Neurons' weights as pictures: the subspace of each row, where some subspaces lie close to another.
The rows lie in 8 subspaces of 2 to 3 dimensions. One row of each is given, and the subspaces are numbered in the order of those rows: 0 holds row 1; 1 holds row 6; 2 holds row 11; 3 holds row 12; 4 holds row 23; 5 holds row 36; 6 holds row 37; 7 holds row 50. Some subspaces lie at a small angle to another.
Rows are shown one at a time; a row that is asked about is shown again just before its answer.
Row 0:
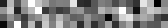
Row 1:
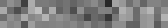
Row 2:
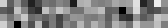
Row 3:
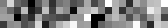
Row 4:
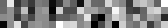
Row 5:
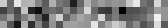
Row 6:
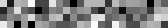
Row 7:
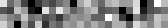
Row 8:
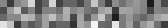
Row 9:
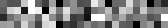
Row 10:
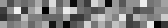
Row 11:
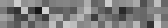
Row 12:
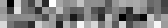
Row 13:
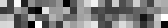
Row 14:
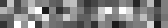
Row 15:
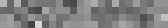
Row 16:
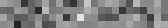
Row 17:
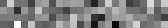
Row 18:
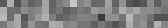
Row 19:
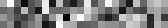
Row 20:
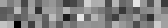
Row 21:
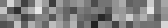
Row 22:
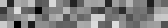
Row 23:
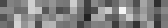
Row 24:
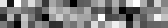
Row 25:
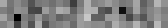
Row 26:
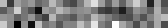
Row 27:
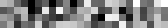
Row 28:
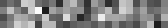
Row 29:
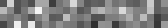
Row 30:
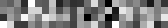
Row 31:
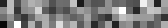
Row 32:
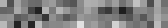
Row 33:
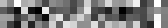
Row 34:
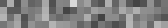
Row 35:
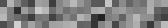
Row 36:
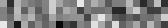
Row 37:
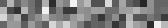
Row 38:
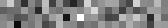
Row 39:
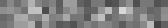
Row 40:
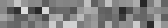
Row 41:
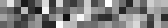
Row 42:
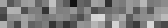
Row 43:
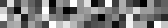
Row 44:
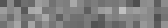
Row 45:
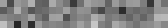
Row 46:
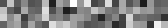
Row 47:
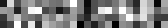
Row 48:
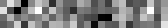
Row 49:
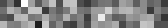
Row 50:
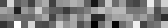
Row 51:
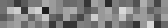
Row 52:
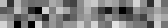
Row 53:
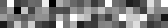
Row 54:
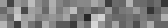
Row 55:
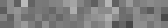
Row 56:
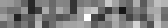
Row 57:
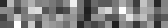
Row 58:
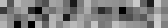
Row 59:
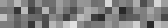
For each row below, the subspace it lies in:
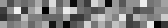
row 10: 6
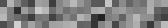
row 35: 1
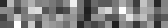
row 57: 4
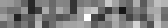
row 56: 4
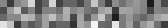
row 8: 0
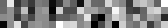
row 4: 5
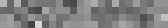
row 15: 0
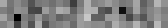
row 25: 4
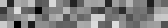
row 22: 1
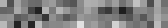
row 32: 7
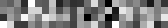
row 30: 0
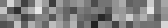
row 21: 0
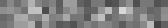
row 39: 7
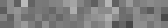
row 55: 0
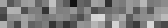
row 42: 2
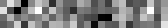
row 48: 0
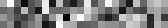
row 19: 3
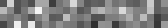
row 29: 1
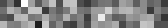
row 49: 0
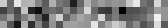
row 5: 2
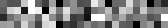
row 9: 3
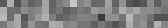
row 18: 6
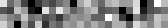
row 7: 5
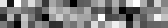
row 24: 6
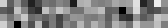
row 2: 5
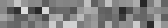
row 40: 2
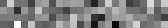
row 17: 7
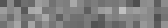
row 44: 2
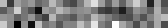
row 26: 7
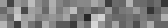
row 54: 4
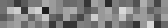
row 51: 2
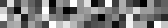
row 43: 6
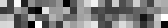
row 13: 0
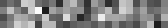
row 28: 3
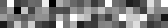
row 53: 3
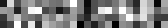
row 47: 4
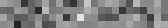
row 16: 3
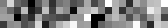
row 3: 4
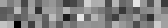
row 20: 3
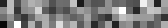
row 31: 5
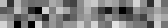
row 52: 7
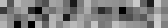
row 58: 1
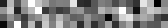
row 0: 5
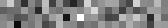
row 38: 3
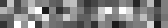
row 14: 7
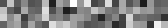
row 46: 6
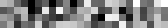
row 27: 5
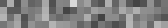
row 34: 6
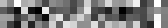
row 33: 2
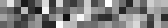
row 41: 3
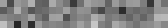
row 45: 1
